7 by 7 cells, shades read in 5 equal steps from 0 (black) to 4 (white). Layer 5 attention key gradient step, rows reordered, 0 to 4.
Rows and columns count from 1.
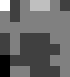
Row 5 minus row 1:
-3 1 -1 -2 -2 -1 1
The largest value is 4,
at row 1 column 1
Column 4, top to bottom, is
3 2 2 1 1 1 1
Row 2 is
2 1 2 2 2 2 2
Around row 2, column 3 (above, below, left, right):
2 2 1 2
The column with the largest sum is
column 7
